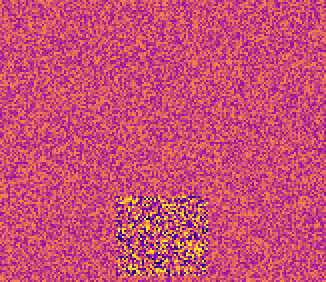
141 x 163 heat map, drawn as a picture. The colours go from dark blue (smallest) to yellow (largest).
Mirror symmetry: none. Roughest part: bottom middle. Odd patch: rougher, in the bottom middle. Average level on the scale: 50%.
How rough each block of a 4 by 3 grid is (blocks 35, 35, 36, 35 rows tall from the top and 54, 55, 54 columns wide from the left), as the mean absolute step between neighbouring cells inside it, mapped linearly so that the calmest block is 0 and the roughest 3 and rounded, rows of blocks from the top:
000 | 000 | 010 | 030
